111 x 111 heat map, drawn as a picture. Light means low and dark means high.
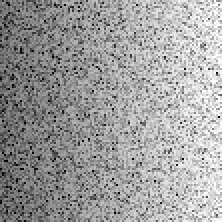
No single row or column stands out from its neighbours. The field climbs toward the left. There are no regular stripes.
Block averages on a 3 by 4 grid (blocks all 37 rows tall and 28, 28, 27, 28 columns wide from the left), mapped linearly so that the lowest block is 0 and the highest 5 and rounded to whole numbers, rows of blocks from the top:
5320 / 5320 / 5320
